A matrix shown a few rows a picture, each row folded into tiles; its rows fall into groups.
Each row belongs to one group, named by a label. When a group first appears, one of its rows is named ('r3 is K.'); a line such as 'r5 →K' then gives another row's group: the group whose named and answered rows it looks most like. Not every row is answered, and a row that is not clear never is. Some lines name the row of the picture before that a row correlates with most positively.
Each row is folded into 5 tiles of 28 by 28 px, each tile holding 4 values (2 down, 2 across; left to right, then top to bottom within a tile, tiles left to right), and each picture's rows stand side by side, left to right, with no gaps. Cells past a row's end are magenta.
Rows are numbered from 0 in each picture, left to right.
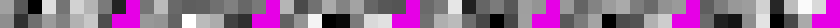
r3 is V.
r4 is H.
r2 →H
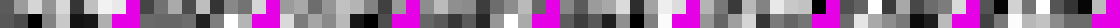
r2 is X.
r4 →H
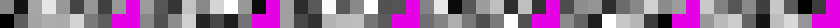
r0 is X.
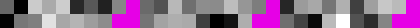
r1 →V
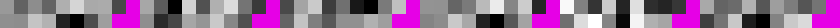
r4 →H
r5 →H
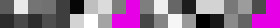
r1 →V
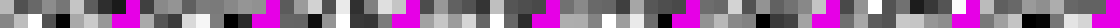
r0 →H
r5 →V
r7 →H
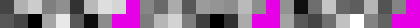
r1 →V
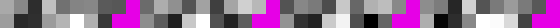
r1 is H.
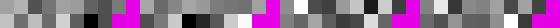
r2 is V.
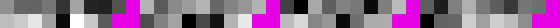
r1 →H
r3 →X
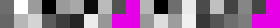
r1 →X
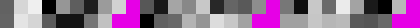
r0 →V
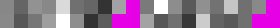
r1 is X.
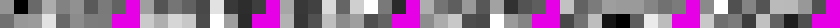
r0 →X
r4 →H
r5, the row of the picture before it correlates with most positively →1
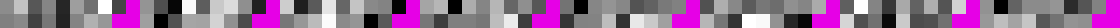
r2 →X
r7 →X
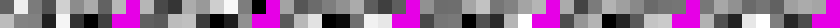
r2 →H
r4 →H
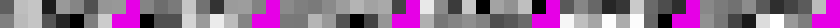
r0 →V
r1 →X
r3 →X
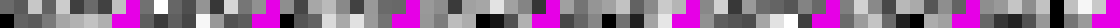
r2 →X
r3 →V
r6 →V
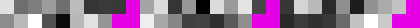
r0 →H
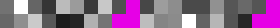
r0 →V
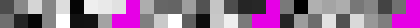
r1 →H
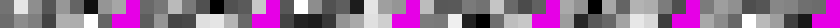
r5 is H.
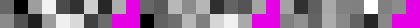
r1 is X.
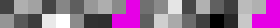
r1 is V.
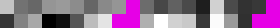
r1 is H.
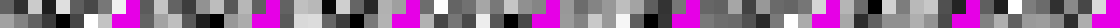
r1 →V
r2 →V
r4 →X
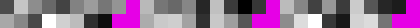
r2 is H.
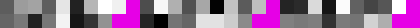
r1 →X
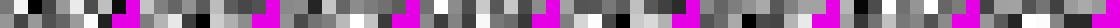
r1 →H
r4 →H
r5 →H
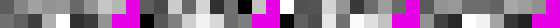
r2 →X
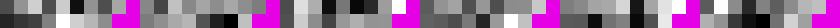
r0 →X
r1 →V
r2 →V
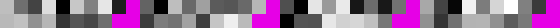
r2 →X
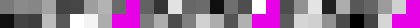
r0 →X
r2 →V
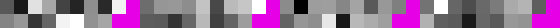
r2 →X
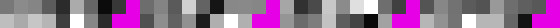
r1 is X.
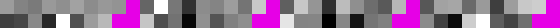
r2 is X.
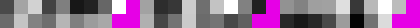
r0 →V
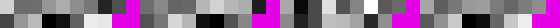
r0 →H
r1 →V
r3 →H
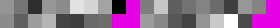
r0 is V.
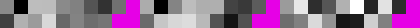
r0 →X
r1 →X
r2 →V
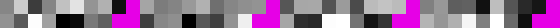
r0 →V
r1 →H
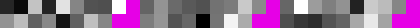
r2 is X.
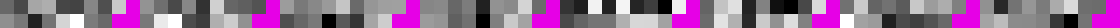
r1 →H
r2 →H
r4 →X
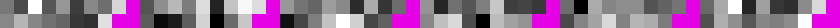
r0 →V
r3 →H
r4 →X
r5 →V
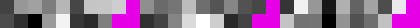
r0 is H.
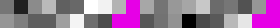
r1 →H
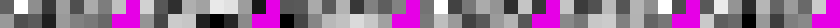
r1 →V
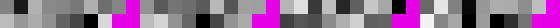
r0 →V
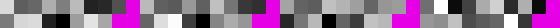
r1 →H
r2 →H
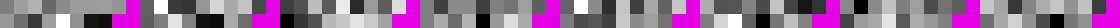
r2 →X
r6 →X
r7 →V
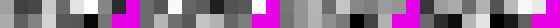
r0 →V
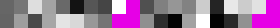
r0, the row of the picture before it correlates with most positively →1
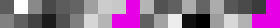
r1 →H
